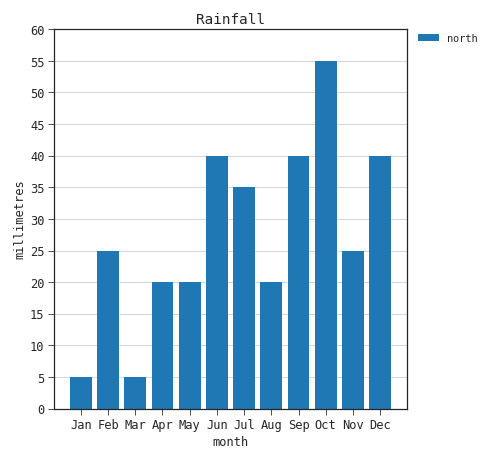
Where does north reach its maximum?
Oct
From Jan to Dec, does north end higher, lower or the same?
higher
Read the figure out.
Title: Rainfall
x-axis: month, ticks Jan Feb Mar Apr May Jun Jul Aug Sep Oct Nov Dec
y-axis: millimetres, ticks 0 5 10 15 20 25 30 35 40 45 50 55 60
Legend: north
Values:
north: 5 25 5 20 20 40 35 20 40 55 25 40
